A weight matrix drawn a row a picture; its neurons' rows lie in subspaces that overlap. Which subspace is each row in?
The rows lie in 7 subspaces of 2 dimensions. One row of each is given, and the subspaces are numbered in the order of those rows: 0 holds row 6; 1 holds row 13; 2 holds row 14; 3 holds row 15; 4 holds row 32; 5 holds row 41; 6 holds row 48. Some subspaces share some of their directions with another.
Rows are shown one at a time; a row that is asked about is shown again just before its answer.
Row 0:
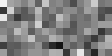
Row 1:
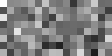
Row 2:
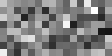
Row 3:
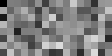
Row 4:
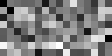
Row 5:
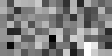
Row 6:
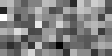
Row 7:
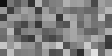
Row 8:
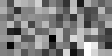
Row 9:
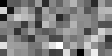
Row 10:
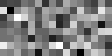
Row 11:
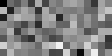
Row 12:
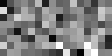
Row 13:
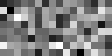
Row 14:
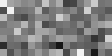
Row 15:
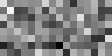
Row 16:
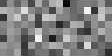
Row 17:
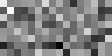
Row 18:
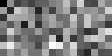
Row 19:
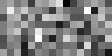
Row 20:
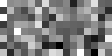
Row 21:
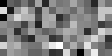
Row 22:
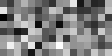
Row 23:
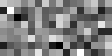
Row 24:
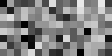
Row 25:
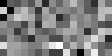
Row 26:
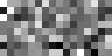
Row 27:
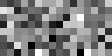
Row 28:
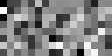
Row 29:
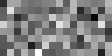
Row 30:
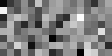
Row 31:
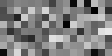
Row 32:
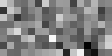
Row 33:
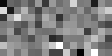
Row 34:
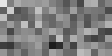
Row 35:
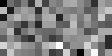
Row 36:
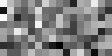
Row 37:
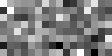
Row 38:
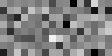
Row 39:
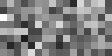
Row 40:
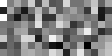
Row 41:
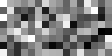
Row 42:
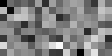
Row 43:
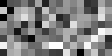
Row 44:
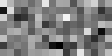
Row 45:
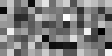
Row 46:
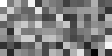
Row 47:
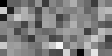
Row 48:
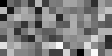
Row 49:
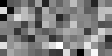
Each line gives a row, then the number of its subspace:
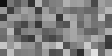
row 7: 6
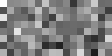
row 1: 1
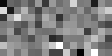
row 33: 5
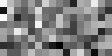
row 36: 0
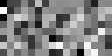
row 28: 3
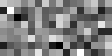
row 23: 1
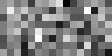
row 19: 2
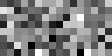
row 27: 3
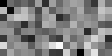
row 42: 0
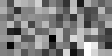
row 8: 4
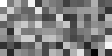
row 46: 6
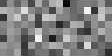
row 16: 2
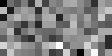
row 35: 6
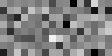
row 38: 5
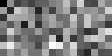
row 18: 4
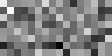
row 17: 3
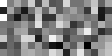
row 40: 2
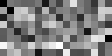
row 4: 3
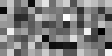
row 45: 6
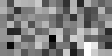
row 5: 4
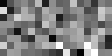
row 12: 4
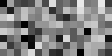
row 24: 0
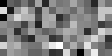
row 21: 2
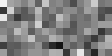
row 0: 0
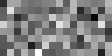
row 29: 1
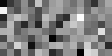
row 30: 3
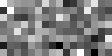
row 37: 2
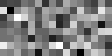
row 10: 1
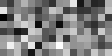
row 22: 0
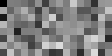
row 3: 1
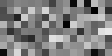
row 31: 5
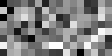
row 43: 5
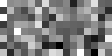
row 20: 1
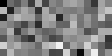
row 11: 6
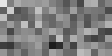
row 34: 4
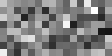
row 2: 5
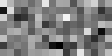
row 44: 6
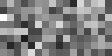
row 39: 0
